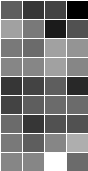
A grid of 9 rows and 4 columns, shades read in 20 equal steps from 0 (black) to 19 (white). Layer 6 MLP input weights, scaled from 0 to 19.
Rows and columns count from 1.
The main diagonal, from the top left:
7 9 12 10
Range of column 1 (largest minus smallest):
8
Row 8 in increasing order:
7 9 10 13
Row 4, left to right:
10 10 12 10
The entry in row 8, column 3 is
10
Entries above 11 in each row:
0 1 1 1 0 0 0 1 1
